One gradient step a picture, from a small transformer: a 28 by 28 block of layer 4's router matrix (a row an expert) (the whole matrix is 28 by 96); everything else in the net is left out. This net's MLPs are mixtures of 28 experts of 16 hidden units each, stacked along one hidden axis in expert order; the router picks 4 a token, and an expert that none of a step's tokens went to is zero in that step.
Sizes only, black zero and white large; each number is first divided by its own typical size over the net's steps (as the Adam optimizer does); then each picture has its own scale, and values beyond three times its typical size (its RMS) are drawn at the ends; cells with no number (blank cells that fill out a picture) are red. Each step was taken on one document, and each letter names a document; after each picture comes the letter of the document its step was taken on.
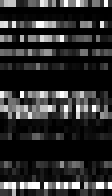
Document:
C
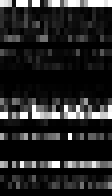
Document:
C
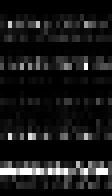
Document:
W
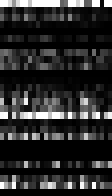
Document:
C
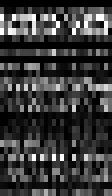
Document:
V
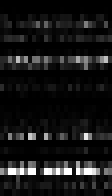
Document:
W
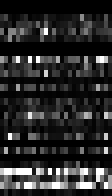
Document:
W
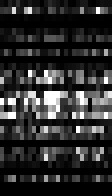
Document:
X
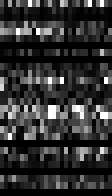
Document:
X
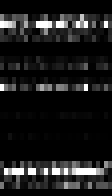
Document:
W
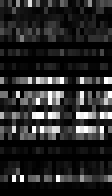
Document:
X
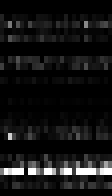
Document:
W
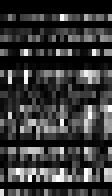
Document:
V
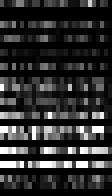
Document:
C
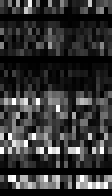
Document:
X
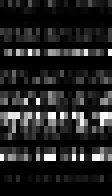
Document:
X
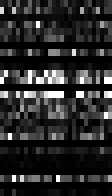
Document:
X
